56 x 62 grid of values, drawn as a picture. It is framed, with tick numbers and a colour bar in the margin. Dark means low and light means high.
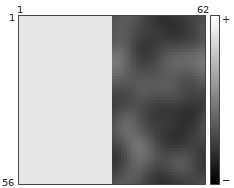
It is made of 1 by 2 panels. Panel 1,1: very high, flat. Panel 1,2: low, smooth.
